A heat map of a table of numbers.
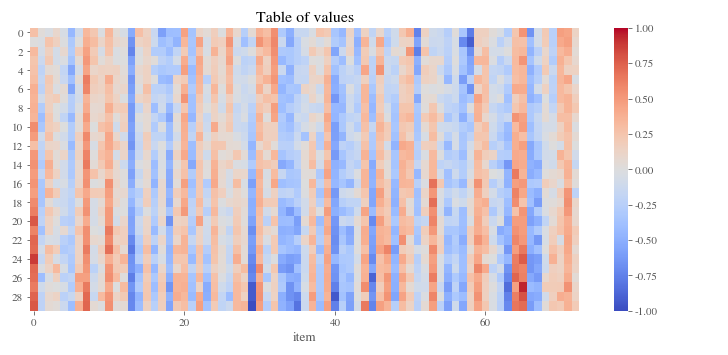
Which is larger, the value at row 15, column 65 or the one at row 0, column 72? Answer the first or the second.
the first
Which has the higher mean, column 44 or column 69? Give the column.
44
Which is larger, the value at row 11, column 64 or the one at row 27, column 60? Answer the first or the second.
the first
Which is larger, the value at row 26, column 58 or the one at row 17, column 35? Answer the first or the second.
the first
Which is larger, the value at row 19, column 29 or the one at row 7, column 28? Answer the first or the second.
the second
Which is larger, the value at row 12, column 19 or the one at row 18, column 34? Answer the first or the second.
the first
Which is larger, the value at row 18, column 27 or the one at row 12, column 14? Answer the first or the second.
the first
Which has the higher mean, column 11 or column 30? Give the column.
30
